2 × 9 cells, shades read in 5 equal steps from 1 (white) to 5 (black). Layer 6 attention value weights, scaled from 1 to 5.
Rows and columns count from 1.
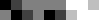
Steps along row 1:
down down same same same down same up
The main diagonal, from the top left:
5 5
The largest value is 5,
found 3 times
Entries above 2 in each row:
6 6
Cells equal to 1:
4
